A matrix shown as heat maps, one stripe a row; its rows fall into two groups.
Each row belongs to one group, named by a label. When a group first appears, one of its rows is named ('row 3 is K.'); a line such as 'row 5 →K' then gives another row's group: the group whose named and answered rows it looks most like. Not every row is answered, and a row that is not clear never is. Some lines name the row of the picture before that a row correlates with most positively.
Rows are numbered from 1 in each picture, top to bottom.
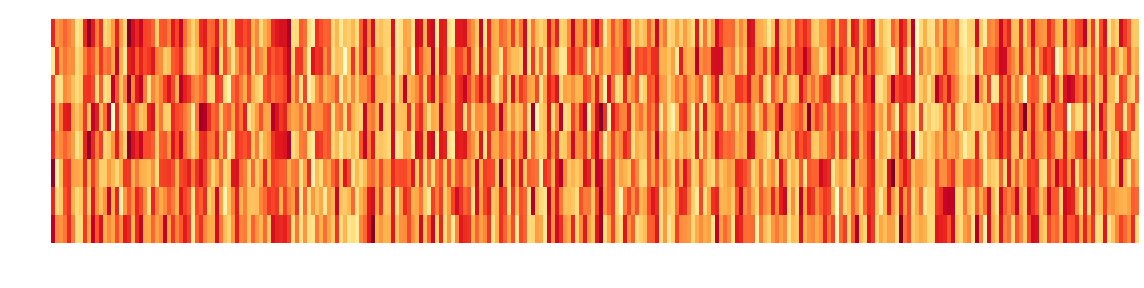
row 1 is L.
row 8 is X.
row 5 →L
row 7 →X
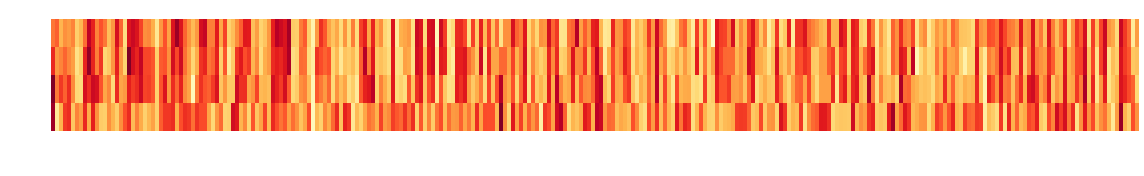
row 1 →L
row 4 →X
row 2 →L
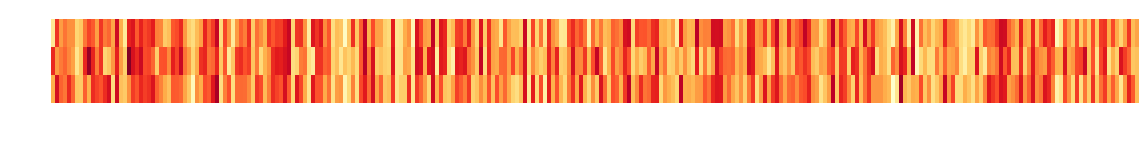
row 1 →L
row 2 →L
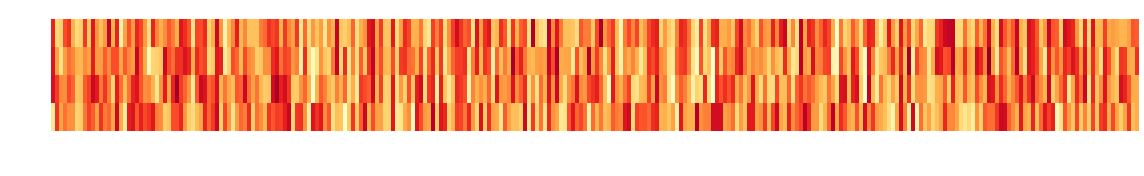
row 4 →L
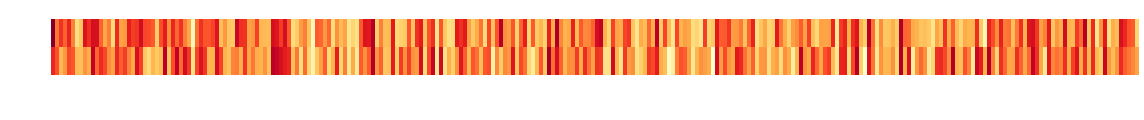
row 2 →X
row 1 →L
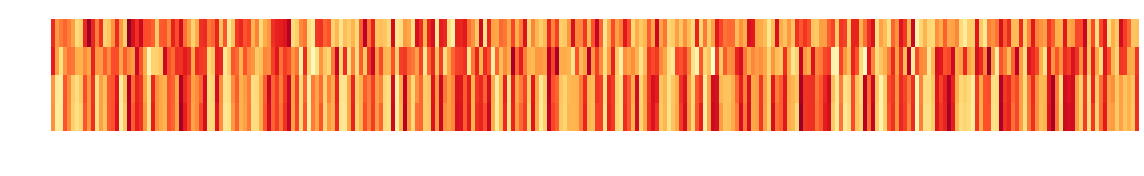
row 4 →X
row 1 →L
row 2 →X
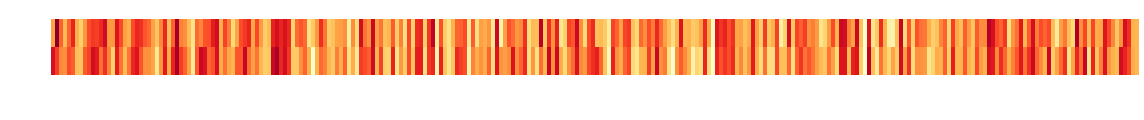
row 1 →L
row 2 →L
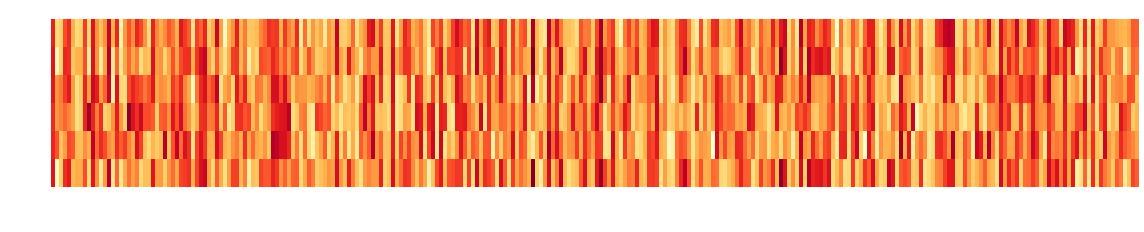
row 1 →X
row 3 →L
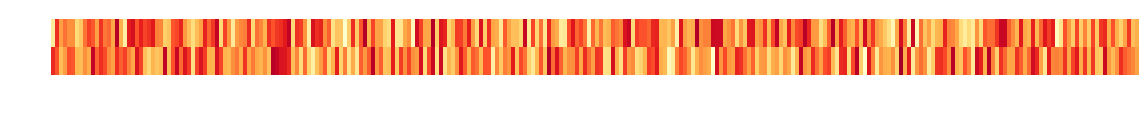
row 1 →L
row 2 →X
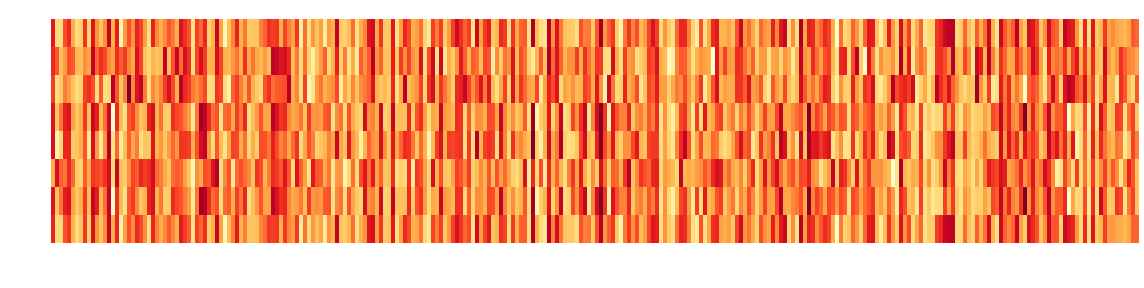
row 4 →L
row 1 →X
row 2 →X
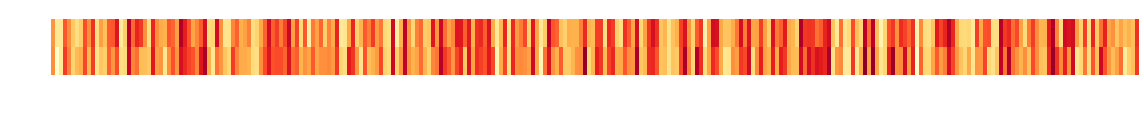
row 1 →X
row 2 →X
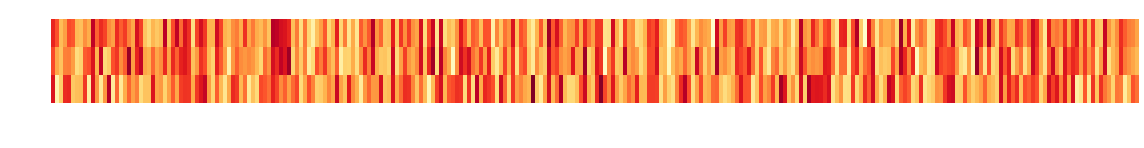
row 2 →X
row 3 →X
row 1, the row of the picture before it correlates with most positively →1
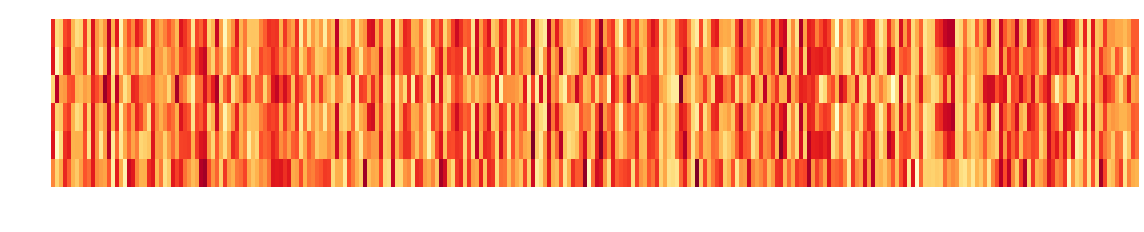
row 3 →L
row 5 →X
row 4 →X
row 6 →L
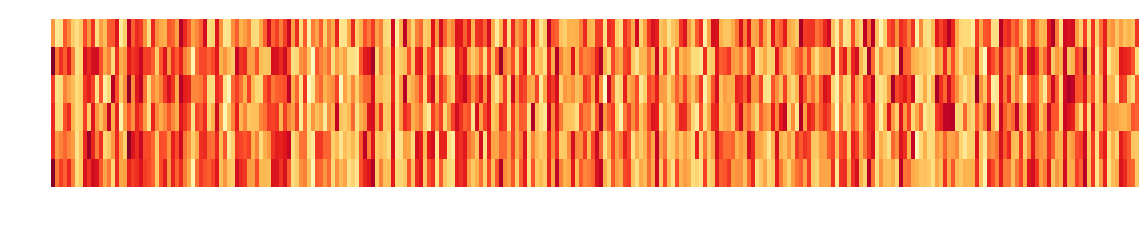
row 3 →X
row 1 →X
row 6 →L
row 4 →X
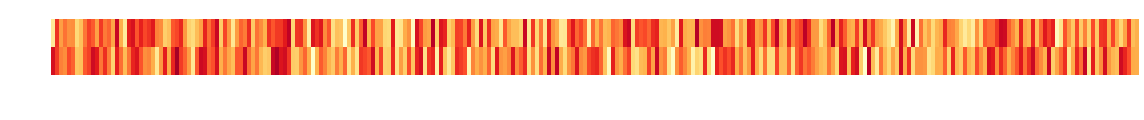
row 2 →L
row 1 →L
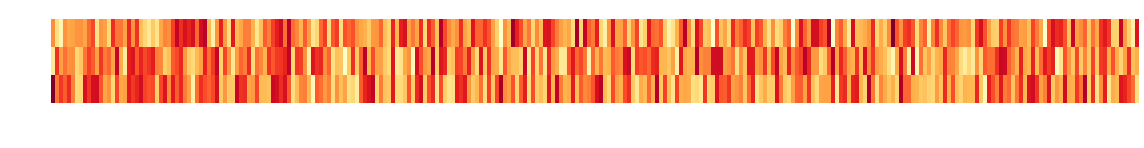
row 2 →L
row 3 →L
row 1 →X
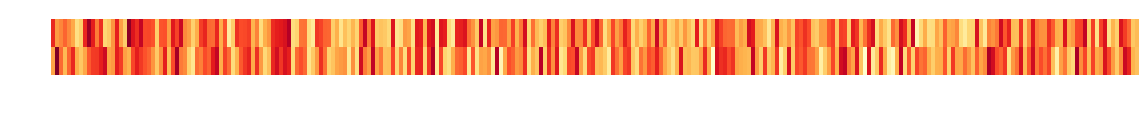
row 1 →L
